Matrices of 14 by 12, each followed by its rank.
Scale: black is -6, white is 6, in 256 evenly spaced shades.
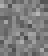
full rank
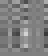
one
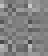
two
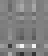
one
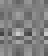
one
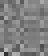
two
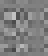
two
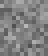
full rank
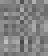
two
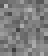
full rank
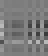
one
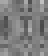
two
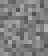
full rank
